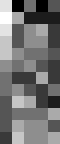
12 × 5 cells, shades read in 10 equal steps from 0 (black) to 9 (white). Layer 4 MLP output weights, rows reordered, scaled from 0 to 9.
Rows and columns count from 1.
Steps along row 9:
up down down down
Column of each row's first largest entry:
1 1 1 1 1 1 4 2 2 5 2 2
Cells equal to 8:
2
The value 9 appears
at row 2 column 1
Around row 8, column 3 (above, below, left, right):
2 6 5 2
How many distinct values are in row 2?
3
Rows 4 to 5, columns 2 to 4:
3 5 5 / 5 4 4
